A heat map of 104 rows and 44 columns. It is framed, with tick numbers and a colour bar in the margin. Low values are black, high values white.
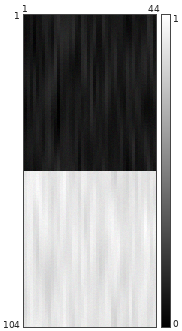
It is made of 2 by 1 panels. Panel 1,1: very low, streaked downward, faint in contrast. Panel 2,1: very high, streaked downward, faint in contrast.
